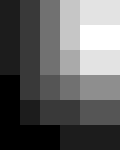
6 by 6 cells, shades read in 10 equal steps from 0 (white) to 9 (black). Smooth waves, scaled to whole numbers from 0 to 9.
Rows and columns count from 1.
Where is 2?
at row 1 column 4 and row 2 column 4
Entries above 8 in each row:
0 0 0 1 1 3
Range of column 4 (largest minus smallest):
6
